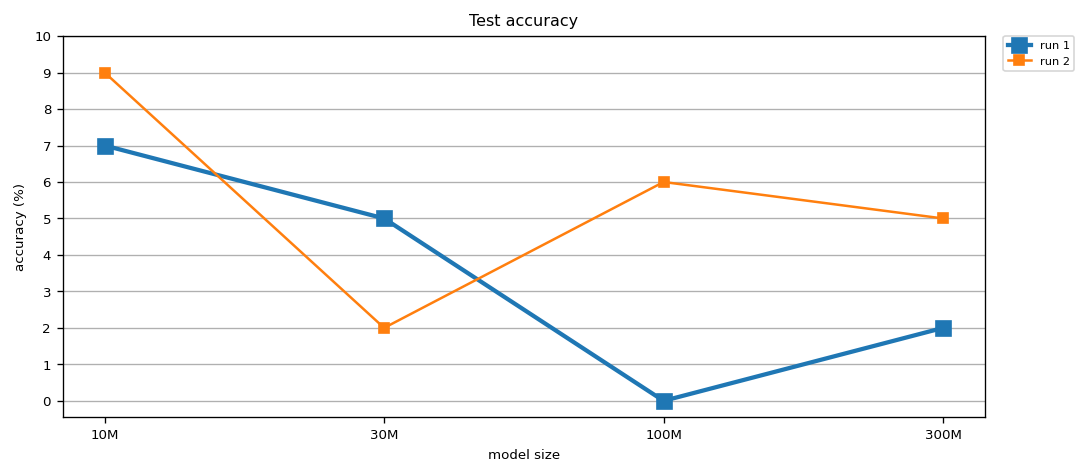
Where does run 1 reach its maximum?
10M
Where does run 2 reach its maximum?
10M
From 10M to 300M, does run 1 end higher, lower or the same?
lower
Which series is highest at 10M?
run 2
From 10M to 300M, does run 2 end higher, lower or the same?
lower
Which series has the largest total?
run 2
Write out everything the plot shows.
Title: Test accuracy
x-axis: model size, ticks 10M 30M 100M 300M
y-axis: accuracy (%), ticks 0 1 2 3 4 5 6 7 8 9 10
Legend: run 1, run 2
Values:
run 1: 7 5 0 2
run 2: 9 2 6 5
